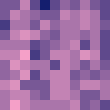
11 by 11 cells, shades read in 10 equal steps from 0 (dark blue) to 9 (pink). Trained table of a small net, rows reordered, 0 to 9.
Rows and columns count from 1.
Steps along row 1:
same up down down up up down up down down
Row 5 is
6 6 6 3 4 5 6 7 3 6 3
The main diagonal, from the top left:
4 7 6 7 4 7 7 4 7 4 3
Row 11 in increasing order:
3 4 5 6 6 6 6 6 7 7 9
